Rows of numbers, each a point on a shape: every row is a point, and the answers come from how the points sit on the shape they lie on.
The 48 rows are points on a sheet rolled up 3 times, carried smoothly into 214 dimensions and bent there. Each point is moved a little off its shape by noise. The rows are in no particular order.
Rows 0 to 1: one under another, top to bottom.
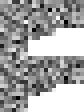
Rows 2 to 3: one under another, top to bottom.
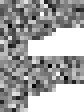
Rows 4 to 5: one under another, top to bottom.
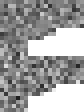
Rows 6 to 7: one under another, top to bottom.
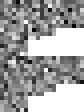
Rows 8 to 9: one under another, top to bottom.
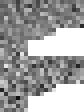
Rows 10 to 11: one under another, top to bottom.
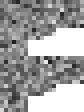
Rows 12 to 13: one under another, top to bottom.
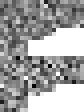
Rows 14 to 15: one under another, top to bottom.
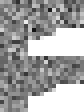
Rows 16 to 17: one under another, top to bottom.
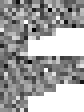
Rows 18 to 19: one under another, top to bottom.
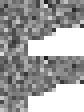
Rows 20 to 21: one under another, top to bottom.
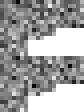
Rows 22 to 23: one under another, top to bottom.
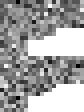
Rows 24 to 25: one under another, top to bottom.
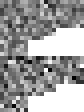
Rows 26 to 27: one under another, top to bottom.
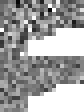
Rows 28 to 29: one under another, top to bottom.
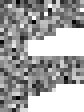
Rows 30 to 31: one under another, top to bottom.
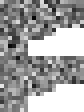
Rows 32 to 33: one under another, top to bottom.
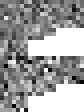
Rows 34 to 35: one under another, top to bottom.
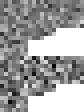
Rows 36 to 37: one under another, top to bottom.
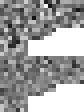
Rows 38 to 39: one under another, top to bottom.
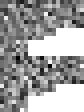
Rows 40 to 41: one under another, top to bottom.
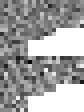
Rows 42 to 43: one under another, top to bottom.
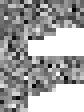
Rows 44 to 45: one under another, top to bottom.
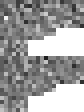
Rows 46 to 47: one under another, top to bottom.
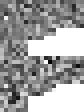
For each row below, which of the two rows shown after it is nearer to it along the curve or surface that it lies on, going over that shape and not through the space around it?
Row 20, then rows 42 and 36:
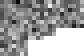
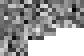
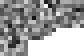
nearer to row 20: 42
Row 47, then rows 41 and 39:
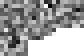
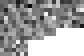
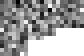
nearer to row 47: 41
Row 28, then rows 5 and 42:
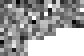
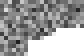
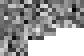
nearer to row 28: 42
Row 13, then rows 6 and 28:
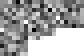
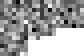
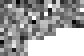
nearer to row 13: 6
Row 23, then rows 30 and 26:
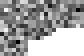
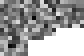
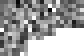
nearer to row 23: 30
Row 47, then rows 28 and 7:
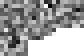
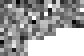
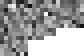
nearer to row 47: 7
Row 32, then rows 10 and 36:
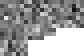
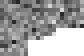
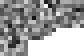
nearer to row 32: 10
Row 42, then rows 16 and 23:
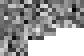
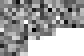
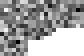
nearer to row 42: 23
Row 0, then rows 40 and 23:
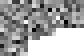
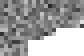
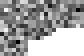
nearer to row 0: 23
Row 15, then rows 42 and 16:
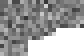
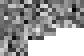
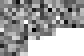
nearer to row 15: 42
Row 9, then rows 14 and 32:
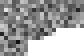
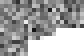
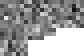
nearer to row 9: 14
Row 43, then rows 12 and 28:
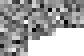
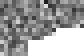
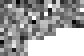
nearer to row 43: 28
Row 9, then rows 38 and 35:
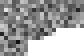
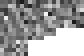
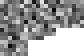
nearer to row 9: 38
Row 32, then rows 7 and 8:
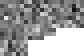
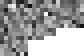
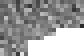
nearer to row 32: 8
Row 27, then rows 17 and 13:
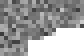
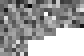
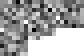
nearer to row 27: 17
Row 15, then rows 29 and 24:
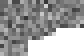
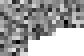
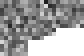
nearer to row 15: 24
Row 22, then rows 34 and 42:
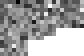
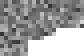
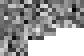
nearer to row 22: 42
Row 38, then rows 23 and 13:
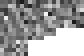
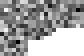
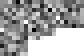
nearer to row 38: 23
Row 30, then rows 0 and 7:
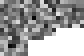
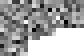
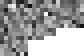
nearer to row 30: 7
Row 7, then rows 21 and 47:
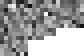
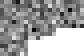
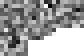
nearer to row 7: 21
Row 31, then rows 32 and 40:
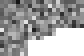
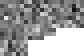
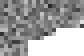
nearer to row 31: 32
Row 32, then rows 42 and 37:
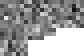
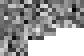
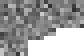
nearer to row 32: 37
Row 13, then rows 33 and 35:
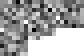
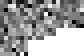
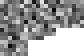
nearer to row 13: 33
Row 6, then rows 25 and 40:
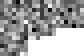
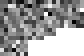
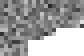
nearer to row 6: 25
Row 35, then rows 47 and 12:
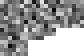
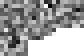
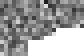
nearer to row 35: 47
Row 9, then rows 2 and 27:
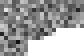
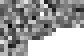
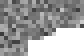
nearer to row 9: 27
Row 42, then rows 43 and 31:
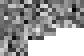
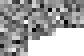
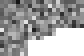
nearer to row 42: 31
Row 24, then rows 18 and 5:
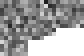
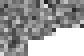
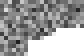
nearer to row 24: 18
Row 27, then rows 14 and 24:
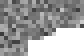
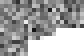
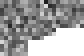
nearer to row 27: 24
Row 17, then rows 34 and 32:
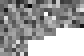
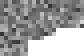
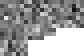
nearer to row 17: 32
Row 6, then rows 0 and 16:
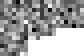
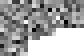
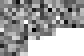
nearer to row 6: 16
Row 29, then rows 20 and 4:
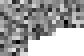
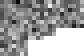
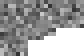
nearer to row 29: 20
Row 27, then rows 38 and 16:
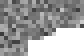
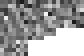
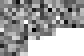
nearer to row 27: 38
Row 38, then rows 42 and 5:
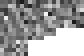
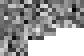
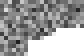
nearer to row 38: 42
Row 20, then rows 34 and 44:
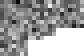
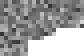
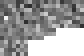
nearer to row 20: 44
